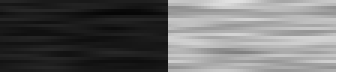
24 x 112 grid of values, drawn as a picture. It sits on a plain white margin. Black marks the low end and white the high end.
The table splits into one row of 2 panels. Panel 1,1: very low, streaked across, faint in contrast. Panel 1,2: high, streaked across.
